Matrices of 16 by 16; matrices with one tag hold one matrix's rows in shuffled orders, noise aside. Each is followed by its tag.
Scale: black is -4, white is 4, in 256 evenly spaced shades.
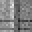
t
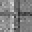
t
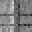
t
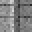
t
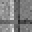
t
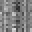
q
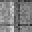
t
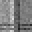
t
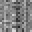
q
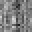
q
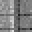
t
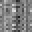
q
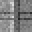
t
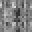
q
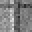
t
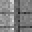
t
